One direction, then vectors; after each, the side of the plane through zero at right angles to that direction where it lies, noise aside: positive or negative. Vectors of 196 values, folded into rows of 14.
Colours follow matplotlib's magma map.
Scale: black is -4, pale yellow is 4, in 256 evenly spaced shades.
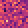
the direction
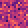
negative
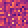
positive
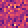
negative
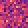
positive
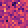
negative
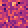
positive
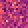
positive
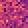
positive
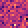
negative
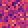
negative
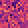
negative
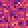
negative
